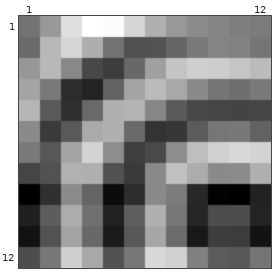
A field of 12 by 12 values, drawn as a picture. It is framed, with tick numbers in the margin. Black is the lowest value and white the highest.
Rings spread out from the bottom right. Neither half mirrors the other. No single row or column stands out from its neighbours.
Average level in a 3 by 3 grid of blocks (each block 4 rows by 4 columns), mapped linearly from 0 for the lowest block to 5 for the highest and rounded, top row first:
555 | 434 | 330
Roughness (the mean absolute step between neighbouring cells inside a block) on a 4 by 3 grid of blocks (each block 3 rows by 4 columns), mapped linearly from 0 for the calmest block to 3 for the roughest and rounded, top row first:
2 3 0
2 2 0
2 2 3
2 2 1
